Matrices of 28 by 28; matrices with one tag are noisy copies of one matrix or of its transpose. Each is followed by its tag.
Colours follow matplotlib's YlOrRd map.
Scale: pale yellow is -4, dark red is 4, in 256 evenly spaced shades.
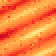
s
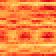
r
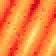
s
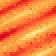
s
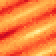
s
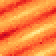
s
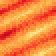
s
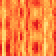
r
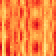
r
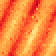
s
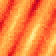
s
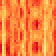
r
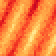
s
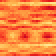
r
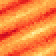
s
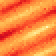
s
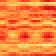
r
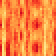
r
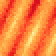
s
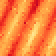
s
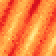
s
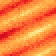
s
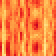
r
